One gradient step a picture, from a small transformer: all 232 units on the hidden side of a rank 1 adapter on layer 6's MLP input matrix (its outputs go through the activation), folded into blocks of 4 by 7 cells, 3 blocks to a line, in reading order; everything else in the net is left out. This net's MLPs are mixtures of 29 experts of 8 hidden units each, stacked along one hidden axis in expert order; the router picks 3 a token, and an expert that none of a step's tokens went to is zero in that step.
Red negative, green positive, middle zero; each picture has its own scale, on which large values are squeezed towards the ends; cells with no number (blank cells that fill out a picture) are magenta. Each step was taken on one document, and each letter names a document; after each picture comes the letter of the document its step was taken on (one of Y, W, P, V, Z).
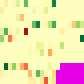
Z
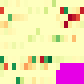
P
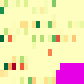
Z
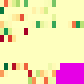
Z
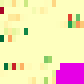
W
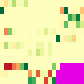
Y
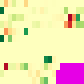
Y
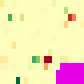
P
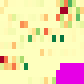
Y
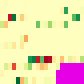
P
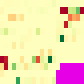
P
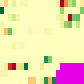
Y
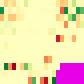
Y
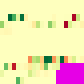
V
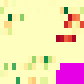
P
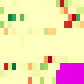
V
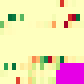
V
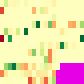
Z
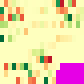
Y
